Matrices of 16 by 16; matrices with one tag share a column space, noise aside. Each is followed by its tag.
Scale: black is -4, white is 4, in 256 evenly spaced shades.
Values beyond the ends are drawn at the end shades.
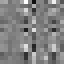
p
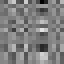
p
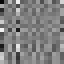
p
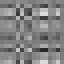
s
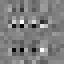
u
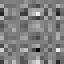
s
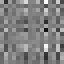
p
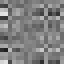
s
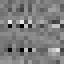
u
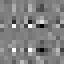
u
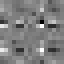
u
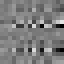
u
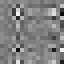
s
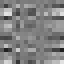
s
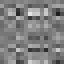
s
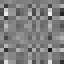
s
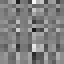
p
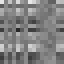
p
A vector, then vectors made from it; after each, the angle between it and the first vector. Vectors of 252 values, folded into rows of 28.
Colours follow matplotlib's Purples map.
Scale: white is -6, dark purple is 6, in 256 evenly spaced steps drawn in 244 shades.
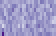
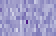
orthogonal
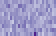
partly opposed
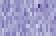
partly opposed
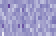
nearly opposite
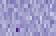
orthogonal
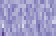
nearly parallel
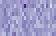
partly opposed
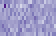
orthogonal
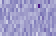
orthogonal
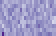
nearly parallel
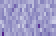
nearly parallel
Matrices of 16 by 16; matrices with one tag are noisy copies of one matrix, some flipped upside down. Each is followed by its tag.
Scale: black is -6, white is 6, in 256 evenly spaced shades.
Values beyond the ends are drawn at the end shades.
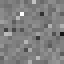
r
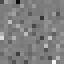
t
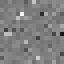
r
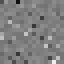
t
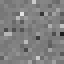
r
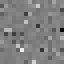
r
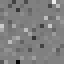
t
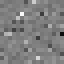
r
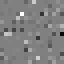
r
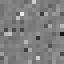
r
